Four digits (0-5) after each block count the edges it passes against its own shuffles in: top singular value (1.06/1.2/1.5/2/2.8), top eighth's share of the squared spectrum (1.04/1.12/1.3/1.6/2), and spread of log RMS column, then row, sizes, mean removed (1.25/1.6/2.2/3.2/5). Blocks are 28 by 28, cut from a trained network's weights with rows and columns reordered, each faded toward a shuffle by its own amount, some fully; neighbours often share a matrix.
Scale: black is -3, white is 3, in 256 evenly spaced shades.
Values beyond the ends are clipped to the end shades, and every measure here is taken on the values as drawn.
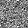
0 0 0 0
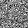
0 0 0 0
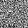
2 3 0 1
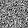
0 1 0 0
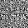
2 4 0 2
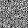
2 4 0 1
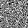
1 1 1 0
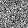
0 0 0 0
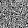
0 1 0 0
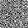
2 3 0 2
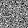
0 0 0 0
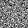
0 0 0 0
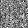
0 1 0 0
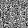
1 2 0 0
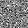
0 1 0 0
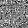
1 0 0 0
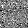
0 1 1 0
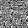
1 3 1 0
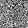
0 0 0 0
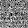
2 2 1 0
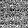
2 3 2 1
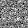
0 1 0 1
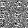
2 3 2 1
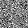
0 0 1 0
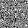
1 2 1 0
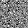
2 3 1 0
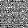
1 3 2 1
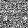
1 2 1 0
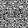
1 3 2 0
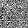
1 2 2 0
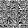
1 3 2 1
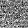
1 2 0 0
